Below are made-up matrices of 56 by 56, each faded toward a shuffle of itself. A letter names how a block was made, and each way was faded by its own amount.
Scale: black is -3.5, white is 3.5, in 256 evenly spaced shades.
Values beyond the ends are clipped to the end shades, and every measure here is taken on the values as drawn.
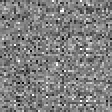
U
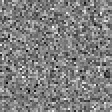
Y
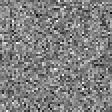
Y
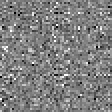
U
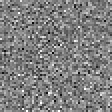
Y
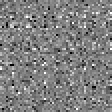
U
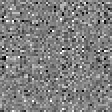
U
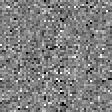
U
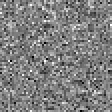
Y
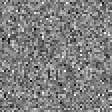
Y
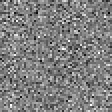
Y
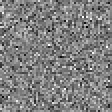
Y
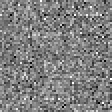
Y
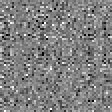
U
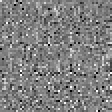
U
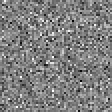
Y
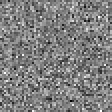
Y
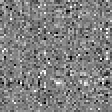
U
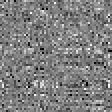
U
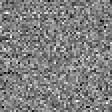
Y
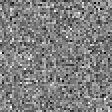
Y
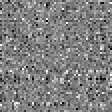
U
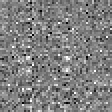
U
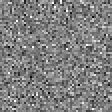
Y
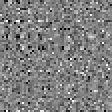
U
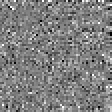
U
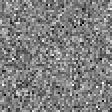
Y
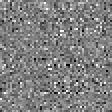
U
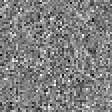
Y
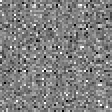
U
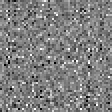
U
